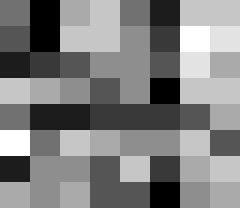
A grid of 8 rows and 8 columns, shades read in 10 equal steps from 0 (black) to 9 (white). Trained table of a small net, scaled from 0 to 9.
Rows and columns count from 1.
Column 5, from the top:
4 5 5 5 2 5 7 3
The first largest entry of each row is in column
4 7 7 1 8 1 5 1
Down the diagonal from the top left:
4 0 3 3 2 5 6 6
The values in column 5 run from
2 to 7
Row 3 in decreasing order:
8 6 5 5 3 3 2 1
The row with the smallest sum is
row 5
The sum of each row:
36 41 33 40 21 46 36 34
